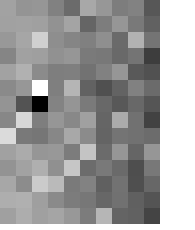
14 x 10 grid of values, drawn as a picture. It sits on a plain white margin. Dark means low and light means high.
Values change most from cell to cell in the middle left. An odd patch, rougher than its surroundings, sits in the middle left. There is an overall slope up to the left.
